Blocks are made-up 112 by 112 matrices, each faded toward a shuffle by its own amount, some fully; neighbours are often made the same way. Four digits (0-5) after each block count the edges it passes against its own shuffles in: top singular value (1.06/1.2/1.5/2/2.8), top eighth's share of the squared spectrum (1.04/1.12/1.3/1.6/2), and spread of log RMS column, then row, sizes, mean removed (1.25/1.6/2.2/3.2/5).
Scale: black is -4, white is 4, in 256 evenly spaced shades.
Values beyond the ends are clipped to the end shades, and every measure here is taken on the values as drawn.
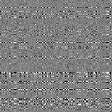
5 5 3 4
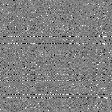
5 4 1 3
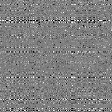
5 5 2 4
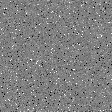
1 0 0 0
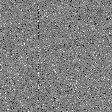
2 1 1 0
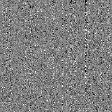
2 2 3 0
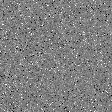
0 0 0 0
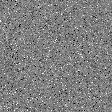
0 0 0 0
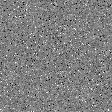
0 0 0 0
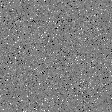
0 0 0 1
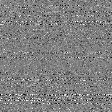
2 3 0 4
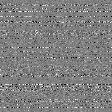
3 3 0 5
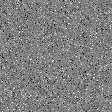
3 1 0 0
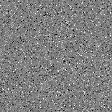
3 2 0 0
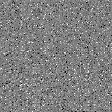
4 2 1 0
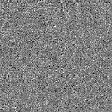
4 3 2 2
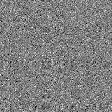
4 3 1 1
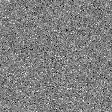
2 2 0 0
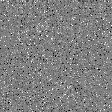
3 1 0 0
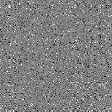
4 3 2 2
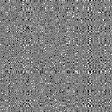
5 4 3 3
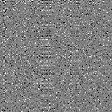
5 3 2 2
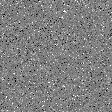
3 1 0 0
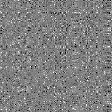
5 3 2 2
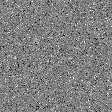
1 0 0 0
